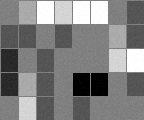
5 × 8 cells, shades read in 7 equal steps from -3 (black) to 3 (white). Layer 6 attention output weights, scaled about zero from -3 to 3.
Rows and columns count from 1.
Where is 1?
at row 1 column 2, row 2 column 7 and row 4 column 2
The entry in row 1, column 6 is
3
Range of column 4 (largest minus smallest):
3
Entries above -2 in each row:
8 8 7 5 8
